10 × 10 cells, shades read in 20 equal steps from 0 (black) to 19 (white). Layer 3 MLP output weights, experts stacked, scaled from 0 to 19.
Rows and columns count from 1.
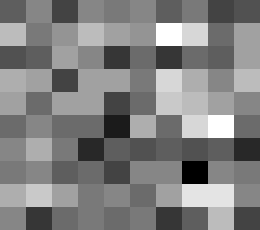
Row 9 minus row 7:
3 2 3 6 3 2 5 11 10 7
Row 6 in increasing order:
2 8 8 8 8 8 10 13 16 19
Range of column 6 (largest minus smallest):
7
